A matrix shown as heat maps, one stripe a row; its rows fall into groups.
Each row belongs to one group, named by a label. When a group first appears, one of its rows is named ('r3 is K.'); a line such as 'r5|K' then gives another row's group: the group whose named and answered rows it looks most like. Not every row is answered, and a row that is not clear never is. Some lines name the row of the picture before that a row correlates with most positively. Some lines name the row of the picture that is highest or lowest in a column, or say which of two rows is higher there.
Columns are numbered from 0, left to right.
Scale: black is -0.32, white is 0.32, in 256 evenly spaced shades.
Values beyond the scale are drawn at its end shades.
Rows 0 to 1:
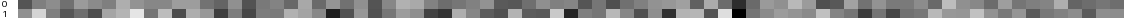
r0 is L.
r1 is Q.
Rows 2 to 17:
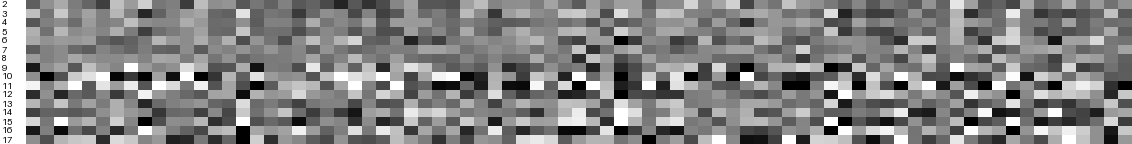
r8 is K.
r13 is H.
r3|H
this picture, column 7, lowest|10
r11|K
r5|H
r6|K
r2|Q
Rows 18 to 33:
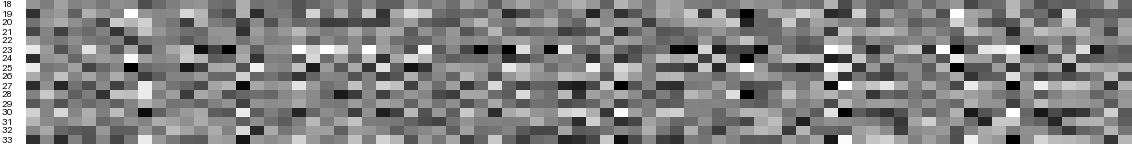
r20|Q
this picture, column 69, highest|23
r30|H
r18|H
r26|H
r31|K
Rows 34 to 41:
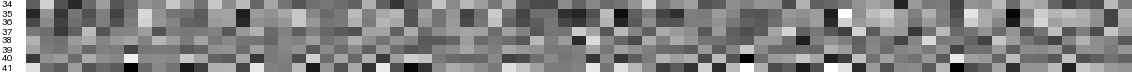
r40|L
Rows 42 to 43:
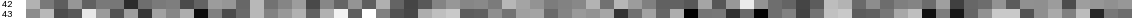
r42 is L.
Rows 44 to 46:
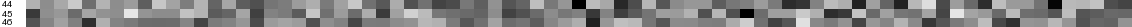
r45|L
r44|K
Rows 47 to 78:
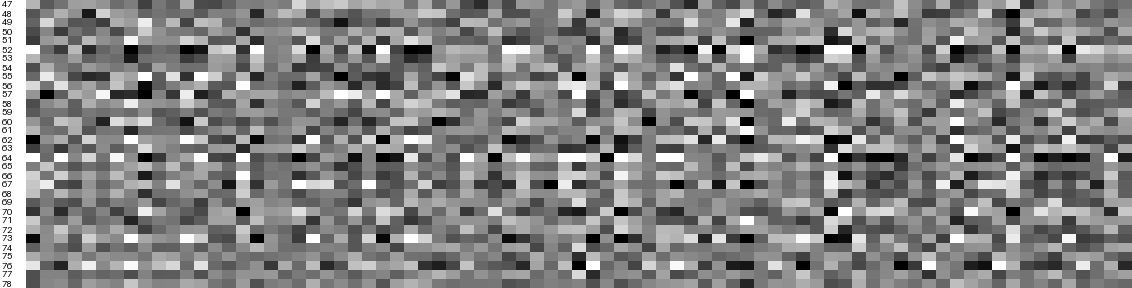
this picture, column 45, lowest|52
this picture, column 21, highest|67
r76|K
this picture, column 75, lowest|64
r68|H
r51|L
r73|L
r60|Q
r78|L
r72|H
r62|L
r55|Q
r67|Q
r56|H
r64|H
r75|K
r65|Q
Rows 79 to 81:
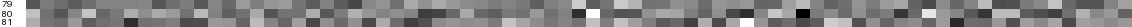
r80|K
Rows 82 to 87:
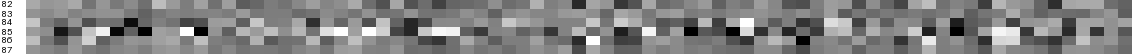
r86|K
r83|H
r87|K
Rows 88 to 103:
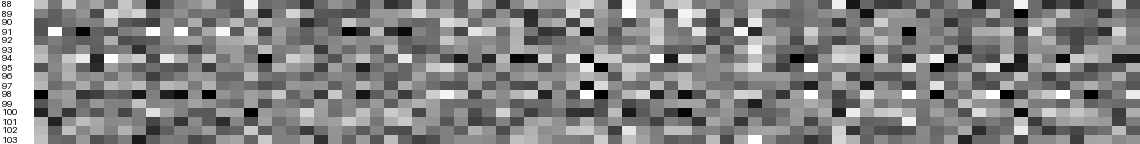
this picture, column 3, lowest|91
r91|Q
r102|H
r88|H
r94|K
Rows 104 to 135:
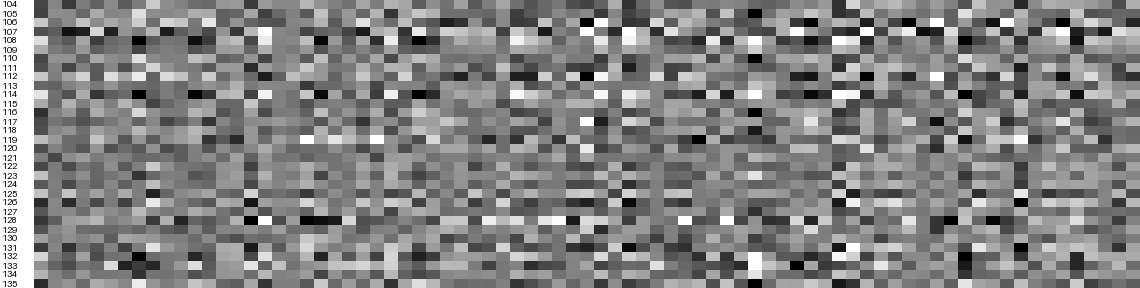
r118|L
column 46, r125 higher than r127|Yes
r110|L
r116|L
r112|K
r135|L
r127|L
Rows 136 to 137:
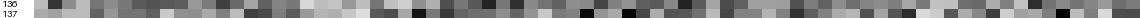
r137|K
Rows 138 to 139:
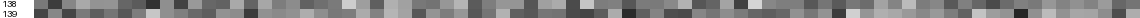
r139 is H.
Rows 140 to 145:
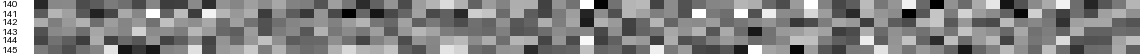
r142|K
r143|L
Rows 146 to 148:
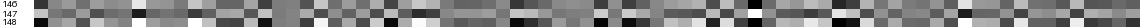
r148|L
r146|L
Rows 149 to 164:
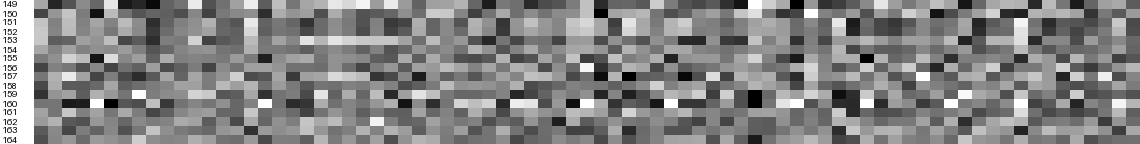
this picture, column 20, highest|159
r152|H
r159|L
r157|K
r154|H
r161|H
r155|K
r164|L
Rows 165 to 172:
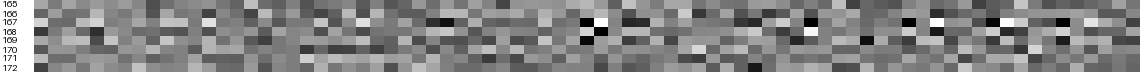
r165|H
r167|K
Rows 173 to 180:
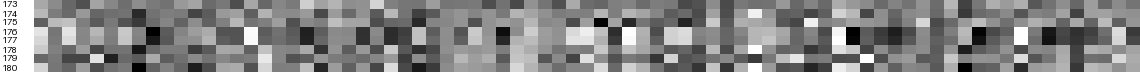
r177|H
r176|H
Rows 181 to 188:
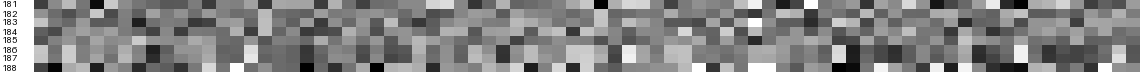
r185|L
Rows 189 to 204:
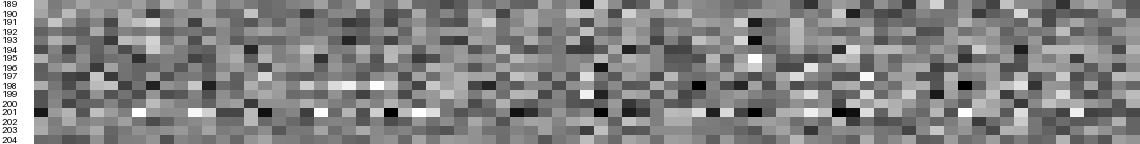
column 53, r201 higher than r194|Yes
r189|K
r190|H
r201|L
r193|Q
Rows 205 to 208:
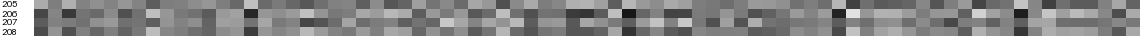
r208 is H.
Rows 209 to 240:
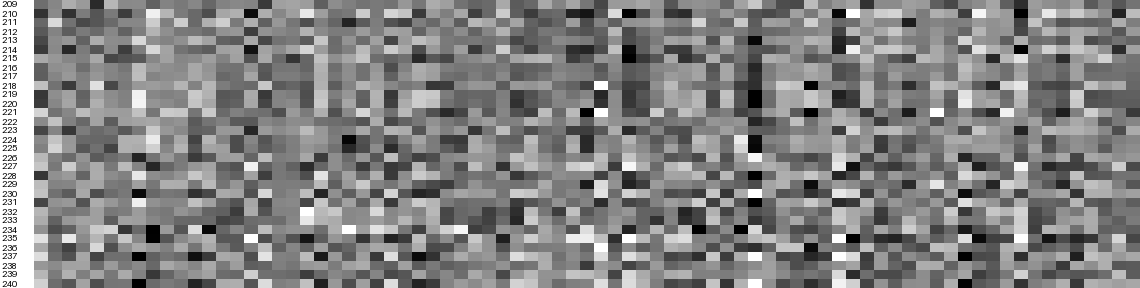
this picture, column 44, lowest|233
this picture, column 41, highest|210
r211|Q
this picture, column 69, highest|221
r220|L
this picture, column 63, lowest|236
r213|L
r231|L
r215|K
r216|L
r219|L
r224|Q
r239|H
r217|L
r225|Q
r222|Q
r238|K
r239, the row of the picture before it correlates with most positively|205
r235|H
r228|L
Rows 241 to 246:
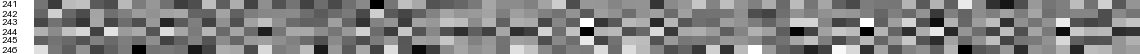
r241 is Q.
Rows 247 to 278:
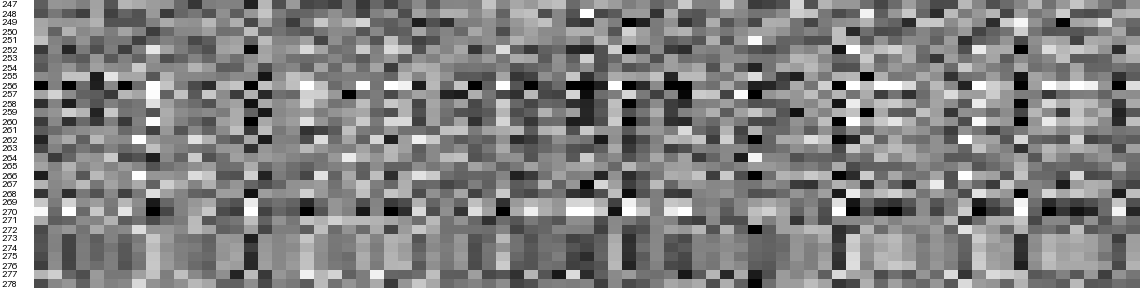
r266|L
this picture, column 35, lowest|256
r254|L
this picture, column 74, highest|256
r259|K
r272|L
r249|K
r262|L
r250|H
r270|H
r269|H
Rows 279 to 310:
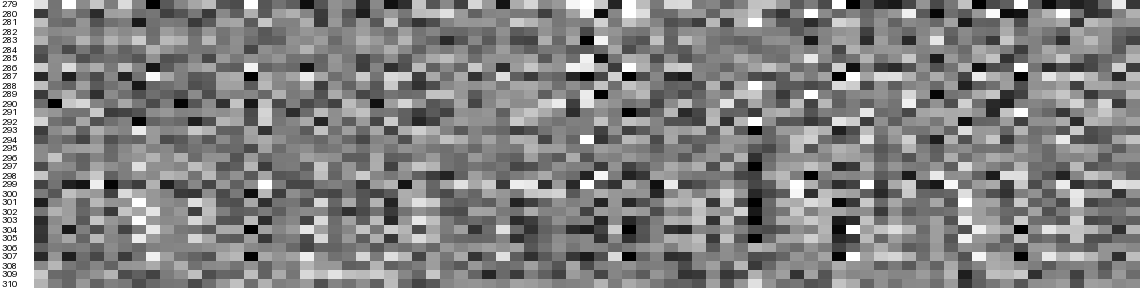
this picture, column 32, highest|299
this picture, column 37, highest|290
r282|K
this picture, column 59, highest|299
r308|Q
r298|K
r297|L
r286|H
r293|L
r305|L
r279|H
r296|Q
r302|Q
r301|L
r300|Q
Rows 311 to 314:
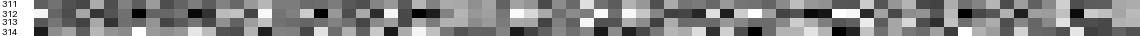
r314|L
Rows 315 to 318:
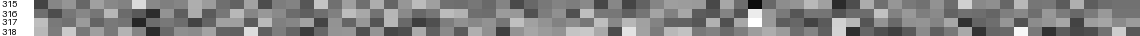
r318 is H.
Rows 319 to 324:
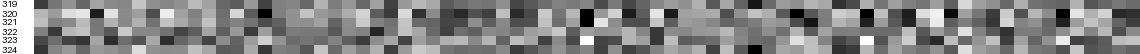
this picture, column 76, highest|320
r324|L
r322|Q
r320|K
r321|K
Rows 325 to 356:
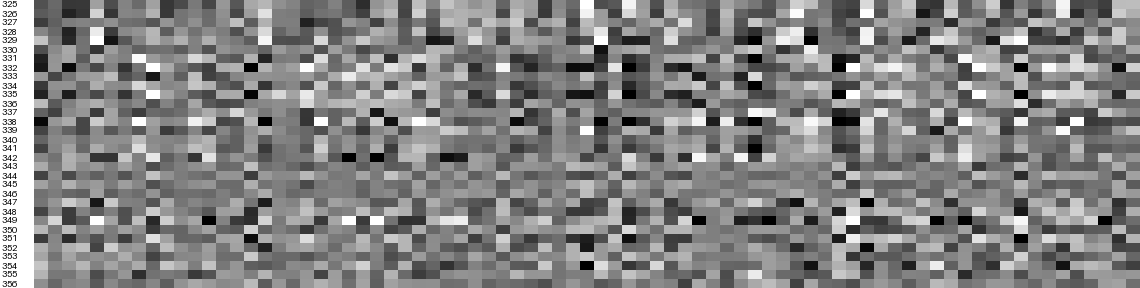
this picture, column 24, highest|349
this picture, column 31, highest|329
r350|H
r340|L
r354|K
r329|K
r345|H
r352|K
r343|H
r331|L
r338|L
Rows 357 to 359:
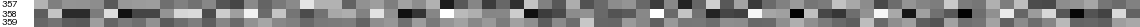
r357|Q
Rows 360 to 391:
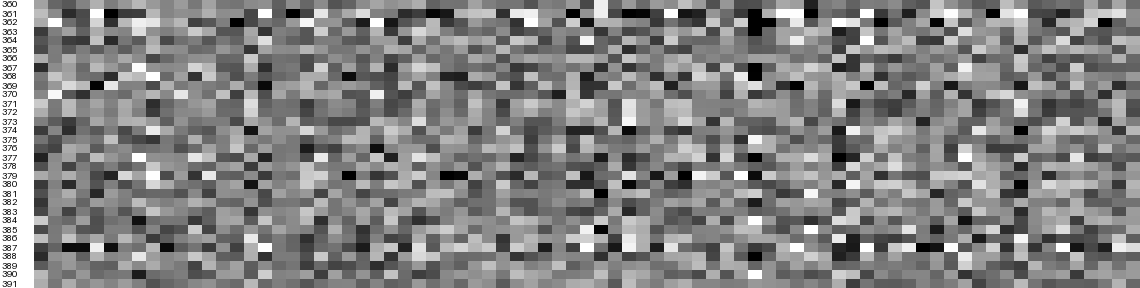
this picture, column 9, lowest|387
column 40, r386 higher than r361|No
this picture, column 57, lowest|377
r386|H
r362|Q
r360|K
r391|H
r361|K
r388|L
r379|Q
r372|H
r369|K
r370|Q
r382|L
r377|L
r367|L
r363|L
